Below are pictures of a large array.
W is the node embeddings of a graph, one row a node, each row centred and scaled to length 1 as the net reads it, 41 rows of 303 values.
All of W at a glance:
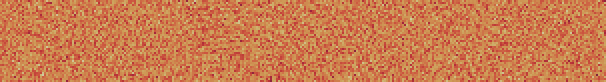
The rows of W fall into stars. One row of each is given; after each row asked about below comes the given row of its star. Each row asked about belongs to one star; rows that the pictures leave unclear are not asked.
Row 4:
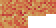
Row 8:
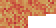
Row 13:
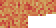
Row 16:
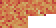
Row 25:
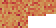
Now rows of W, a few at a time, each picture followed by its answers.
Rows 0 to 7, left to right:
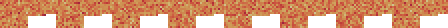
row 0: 16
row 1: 16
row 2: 8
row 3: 4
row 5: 13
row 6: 13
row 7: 4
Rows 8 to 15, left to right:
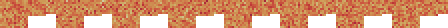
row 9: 13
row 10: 4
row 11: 4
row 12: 25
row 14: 4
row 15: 16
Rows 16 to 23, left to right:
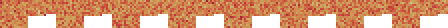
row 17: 25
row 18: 13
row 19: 4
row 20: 8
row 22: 4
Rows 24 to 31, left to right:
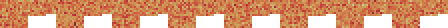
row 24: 13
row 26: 13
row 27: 8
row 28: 8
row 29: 8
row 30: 4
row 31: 13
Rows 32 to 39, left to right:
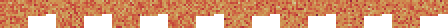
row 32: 8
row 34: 13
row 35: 13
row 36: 25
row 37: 25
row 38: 8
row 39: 8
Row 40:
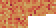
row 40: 8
